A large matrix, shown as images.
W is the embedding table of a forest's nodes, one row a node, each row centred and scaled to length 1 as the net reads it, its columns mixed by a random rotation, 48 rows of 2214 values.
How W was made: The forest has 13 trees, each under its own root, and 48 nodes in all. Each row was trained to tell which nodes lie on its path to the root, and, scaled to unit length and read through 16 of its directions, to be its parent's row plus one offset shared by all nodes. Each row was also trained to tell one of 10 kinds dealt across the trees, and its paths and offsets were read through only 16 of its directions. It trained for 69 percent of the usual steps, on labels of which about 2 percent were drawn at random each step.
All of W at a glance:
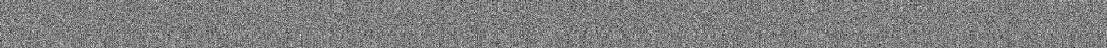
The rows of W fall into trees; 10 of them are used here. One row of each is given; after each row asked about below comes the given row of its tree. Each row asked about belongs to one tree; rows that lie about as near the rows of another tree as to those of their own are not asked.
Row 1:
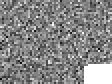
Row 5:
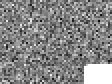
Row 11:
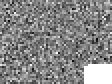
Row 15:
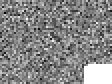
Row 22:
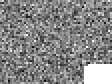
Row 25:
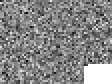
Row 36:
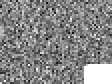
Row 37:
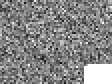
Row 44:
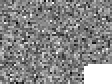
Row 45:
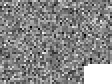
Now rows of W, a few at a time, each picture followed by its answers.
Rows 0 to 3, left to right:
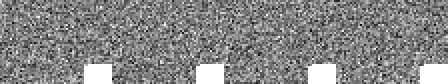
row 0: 1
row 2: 11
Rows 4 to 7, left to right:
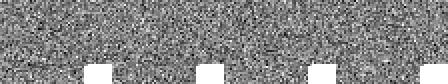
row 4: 1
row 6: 45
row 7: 36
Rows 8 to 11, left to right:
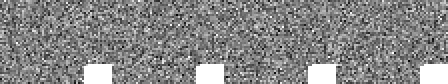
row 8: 36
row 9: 36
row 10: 1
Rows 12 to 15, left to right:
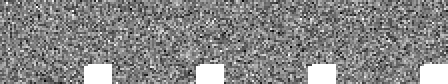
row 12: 37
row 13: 45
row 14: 25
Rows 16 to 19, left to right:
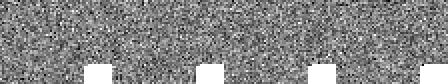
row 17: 15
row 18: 25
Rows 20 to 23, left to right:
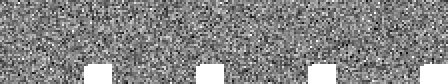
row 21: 11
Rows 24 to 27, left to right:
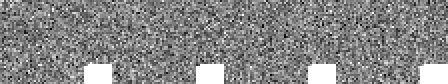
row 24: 15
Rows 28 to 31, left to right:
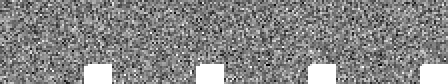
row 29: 25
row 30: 5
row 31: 5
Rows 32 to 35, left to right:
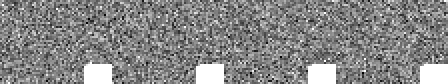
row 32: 5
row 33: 1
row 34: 22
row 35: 37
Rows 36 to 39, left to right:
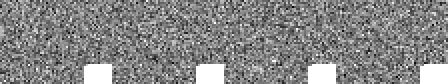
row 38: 36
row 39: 22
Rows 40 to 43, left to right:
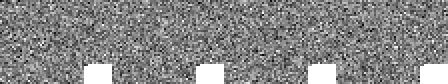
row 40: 25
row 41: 44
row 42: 22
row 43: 15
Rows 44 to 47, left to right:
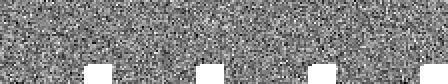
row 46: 44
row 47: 37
